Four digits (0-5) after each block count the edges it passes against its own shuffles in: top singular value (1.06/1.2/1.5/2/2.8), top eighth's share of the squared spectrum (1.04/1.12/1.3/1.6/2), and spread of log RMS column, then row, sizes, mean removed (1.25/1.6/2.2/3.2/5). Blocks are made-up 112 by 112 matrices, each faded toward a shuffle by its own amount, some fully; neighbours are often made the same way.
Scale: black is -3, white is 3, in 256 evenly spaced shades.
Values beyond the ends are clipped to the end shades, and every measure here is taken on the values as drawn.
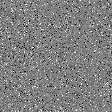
1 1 1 1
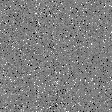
1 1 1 0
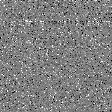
3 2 0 1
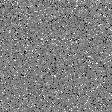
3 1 0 0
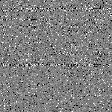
4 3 1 2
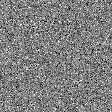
0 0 0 1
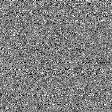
1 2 0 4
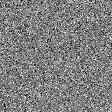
0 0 0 0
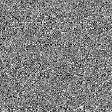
1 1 0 3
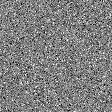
0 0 0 0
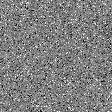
0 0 0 0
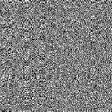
4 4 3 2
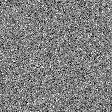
0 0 0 0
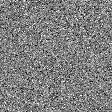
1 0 0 0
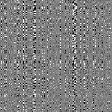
5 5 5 3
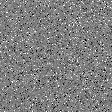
1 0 0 0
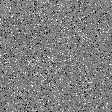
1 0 0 0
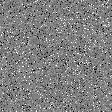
0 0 0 0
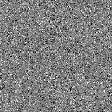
4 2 1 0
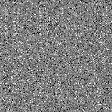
4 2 1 2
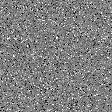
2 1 0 0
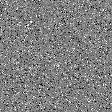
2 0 0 0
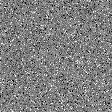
2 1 0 0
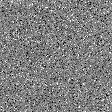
0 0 0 0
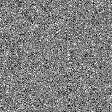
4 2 1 1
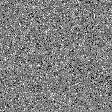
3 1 0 0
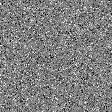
1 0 0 0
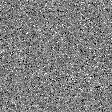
2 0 0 0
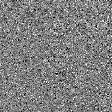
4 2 1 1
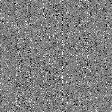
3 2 3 0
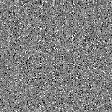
4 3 2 1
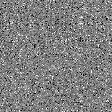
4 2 1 1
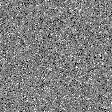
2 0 0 0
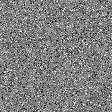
2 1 0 0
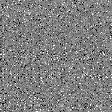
4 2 1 2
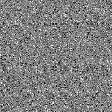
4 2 1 1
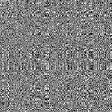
5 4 3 3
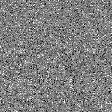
4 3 1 1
